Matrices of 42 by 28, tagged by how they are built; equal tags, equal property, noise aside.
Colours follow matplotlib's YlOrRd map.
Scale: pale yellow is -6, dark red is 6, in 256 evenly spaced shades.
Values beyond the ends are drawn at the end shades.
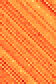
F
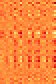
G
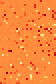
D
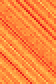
F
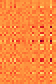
G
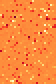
D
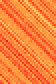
F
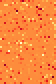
D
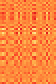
G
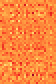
G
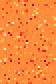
D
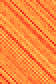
F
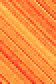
F
